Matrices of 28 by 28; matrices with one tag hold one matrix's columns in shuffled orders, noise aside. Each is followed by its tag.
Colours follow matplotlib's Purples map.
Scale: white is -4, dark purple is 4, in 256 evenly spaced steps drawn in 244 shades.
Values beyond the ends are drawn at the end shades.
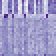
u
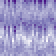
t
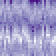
t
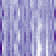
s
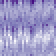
t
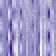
s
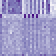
u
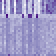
u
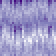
t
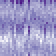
t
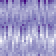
t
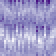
t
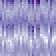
t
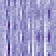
s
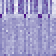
u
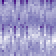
t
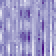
s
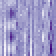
s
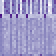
u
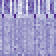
u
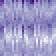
t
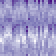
t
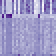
u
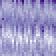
t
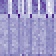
u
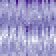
t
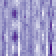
s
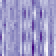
s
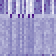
u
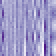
s
